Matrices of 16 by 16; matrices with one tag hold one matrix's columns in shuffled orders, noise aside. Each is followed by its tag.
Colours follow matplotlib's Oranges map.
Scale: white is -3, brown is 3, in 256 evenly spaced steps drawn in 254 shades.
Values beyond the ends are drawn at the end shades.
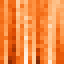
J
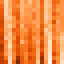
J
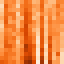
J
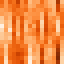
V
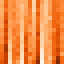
J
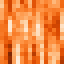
V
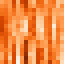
V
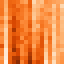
J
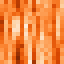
V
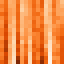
J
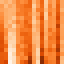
J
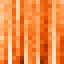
J
